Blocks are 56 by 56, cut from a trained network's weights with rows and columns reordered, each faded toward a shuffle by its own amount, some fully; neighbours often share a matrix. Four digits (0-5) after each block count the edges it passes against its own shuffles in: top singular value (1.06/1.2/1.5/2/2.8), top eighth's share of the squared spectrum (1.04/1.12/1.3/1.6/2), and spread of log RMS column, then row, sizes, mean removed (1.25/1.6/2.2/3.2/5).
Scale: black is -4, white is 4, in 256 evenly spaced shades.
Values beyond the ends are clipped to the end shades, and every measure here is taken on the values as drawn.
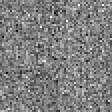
1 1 0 0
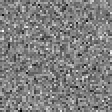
0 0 0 0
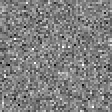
0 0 0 0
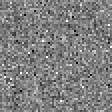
0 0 0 0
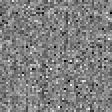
2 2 0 1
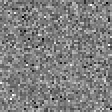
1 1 0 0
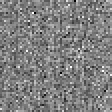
2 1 0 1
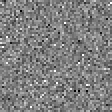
0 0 0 0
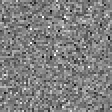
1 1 0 0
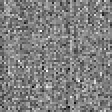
2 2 0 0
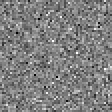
0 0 0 0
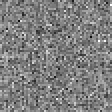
0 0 0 0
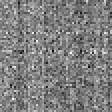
3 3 1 2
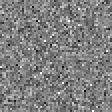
0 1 0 0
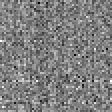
2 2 0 1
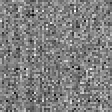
2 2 0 1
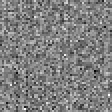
2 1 0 0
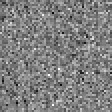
1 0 0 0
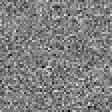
3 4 1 2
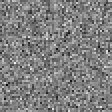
1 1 0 0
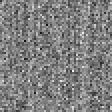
2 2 0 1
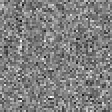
3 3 2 1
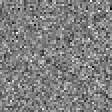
2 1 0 0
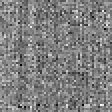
3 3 1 2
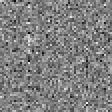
3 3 2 1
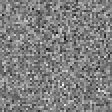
2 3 1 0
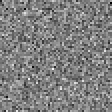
0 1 0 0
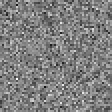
2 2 1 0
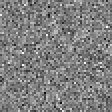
0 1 0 0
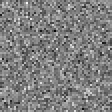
1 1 0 0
